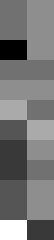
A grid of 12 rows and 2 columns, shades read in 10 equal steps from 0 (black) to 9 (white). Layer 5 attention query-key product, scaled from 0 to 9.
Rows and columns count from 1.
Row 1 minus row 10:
1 0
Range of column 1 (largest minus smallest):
9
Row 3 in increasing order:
0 5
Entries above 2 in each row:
2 2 1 2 2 2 2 1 1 2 2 1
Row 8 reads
2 5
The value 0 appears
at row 3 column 1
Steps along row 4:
same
